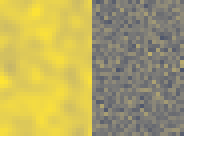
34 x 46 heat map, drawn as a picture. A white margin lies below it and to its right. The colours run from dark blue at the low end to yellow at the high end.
The table splits into one row of 2 panels. Panel 1,1: very high, blotchy, faint in contrast. Panel 1,2: middling, fine-grained.
